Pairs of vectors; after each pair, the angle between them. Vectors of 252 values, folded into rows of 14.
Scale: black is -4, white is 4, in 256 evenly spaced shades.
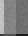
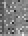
partly opposed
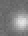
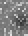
partly opposed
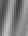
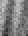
nearly opposite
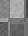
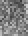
partly opposed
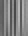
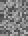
orthogonal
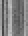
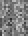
partly opposed
